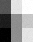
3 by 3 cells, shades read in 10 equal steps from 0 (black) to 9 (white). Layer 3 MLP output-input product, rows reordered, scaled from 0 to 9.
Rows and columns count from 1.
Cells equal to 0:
1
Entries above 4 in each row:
2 2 2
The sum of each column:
4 18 24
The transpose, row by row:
3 1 0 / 8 5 5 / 9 7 8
